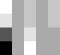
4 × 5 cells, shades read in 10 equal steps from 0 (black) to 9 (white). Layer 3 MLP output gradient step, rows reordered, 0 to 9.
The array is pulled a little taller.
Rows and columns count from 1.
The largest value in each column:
9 6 9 6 7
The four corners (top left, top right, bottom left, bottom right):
9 7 0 6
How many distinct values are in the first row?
3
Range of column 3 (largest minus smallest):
2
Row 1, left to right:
9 6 7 6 7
